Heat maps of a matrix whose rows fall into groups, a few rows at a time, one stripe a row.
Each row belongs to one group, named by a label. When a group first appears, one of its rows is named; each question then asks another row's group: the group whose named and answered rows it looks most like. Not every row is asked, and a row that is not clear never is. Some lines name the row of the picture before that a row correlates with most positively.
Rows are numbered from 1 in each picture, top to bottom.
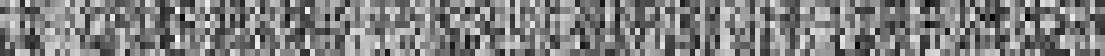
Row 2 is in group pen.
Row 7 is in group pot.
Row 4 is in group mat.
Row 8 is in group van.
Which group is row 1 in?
mat
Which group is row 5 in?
van
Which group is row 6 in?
pen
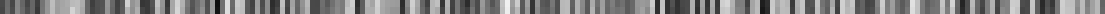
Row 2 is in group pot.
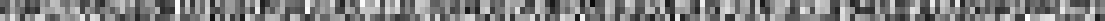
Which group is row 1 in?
pen
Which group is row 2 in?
pen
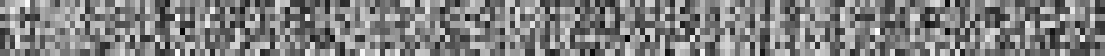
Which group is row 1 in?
van
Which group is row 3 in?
pen
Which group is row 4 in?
mat
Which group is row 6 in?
pot
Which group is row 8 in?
pen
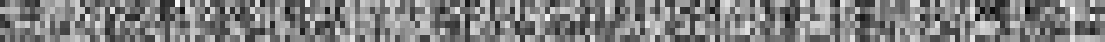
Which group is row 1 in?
pen
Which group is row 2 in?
mat
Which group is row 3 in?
pen
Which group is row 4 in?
van
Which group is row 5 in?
van
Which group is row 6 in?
pot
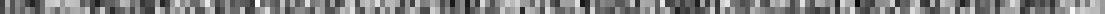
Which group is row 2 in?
pot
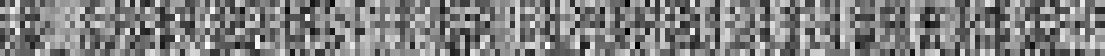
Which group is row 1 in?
pot
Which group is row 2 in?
mat
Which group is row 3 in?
pen
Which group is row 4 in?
mat
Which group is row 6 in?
pen
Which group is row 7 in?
pot
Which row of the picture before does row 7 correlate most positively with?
1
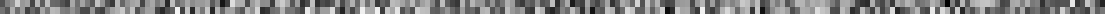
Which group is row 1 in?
van
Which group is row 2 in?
pen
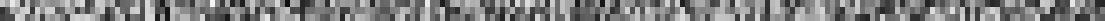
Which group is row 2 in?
van
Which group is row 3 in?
van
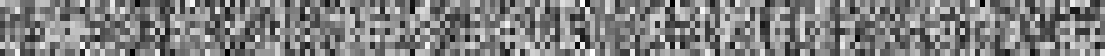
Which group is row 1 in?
mat
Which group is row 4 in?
pot
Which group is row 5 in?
van
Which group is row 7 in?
mat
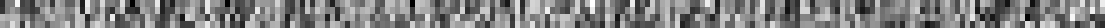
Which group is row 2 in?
pen
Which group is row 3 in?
mat
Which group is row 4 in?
mat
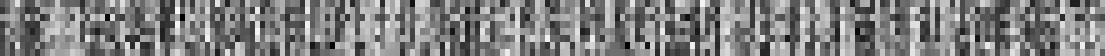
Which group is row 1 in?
pen
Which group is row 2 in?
pen
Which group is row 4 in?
pen
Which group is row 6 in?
pen
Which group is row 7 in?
pot
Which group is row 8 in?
pot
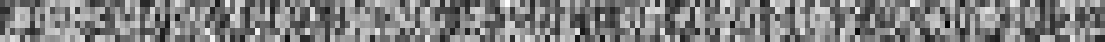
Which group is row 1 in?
pot
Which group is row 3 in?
van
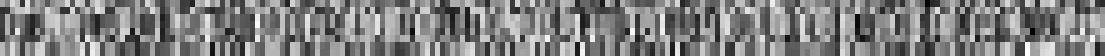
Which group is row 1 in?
mat
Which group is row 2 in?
van
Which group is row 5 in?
pot
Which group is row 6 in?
pen
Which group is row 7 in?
mat
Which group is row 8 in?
mat
